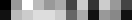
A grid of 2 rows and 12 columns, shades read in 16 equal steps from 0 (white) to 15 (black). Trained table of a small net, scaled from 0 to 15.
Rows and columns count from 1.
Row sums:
82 83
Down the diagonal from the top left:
15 4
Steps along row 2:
down down down same up up down up down up up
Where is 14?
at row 2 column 1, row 2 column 9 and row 2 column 12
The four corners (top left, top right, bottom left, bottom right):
15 11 14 14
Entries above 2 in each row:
11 10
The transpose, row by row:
15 14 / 6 4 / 0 3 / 4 2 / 6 2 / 5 3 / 11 9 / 3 5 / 12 14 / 3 6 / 6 7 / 11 14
